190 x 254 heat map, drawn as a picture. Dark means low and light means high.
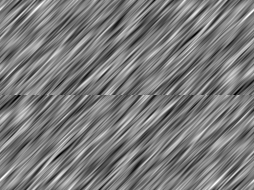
A half turn leaves it unchanged. Streaks slant up to the right. No overall slope runs across the table. No row or column stands out. On average the colour sits 50% of the way up the scale.
